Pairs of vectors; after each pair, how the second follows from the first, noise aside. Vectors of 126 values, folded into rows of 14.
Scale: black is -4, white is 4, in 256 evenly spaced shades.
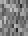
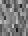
sign-scrambled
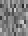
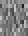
sign-scrambled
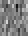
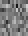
sign-scrambled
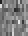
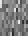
sign-scrambled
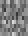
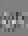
partly zeroed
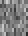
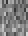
sign-scrambled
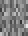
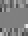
partly zeroed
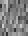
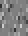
partly zeroed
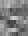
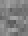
shrunk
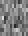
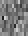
sign-scrambled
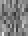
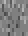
partly zeroed
